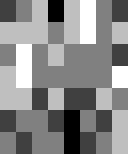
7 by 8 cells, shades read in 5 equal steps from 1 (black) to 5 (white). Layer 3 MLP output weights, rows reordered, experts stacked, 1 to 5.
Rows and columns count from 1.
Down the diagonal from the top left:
2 4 3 3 2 3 3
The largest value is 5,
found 5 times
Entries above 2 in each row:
5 8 7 8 5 4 5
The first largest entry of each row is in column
6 6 2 2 1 8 8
